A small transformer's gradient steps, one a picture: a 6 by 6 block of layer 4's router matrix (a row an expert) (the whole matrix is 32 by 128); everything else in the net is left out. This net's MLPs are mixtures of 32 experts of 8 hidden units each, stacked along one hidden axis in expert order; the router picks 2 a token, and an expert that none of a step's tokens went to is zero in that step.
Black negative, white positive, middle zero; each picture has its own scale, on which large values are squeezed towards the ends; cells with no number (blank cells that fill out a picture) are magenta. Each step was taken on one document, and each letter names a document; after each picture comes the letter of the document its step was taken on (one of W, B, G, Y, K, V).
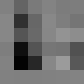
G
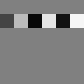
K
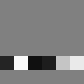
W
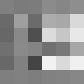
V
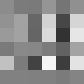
V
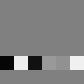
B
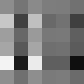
B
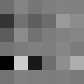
B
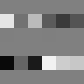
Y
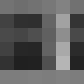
G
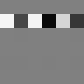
K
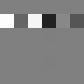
Y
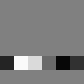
W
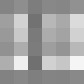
G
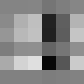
V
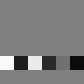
B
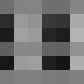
V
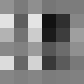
Y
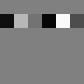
K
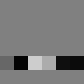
W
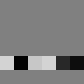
W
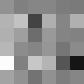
B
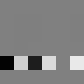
V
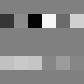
K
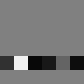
W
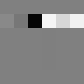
Y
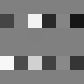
Y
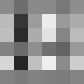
V
